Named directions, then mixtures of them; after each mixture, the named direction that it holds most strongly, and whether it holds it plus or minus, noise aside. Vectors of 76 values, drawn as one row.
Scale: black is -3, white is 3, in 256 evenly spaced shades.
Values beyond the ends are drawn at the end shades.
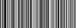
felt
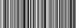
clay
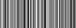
clay, plus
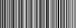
felt, plus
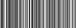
clay, minus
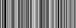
felt, plus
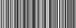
felt, minus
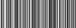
felt, minus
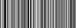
clay, plus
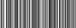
felt, minus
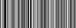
felt, plus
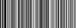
felt, plus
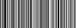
felt, plus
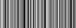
clay, plus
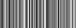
clay, minus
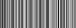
felt, plus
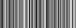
clay, minus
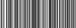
felt, minus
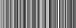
felt, minus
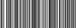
felt, minus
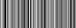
clay, plus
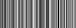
felt, plus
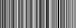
felt, plus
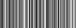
clay, minus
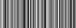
clay, plus
